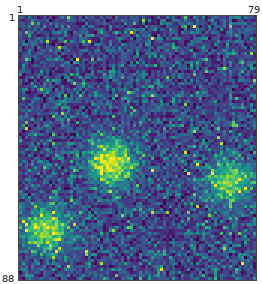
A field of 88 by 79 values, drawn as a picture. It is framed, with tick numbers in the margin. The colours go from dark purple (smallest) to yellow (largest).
Most values sit low, with a long tail of high ones. No overall slope runs across the table. The halves do not mirror each other. There are three bumps. No single row or column stands out from its neighbours. On average the colour sits 30% of the way up the scale. There are no regular stripes.
